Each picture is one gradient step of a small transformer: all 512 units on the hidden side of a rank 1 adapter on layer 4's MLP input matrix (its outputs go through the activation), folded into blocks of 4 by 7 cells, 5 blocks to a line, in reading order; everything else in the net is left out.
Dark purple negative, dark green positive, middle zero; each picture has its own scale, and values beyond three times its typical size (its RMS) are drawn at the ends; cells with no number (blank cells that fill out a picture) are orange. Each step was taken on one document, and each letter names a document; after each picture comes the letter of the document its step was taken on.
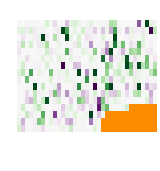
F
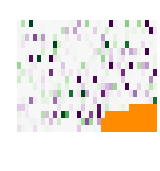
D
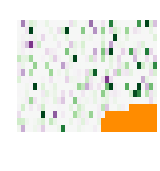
F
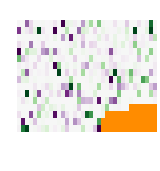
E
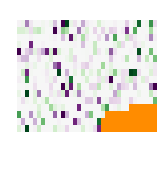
E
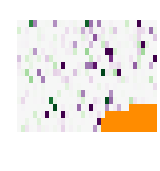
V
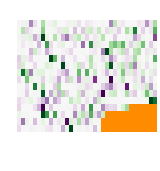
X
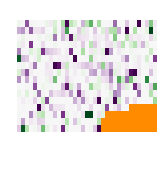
E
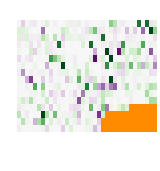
X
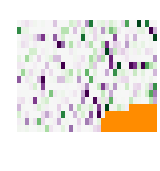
D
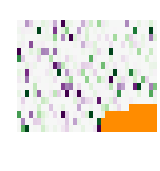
E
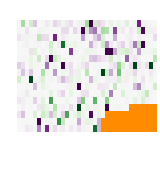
V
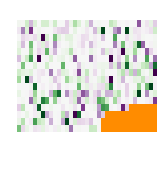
F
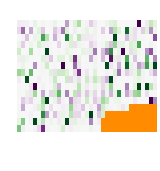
F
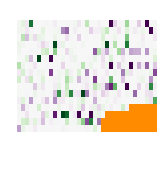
D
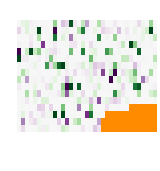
E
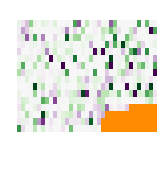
F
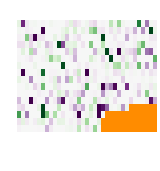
X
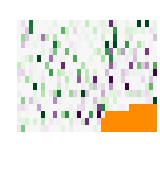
D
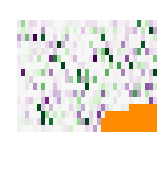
X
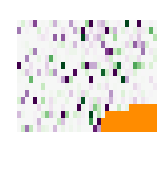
V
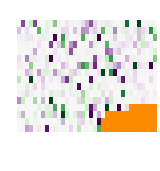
V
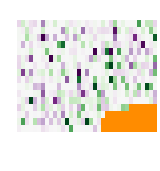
X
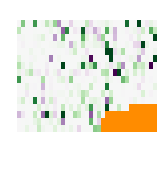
V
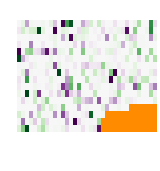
E
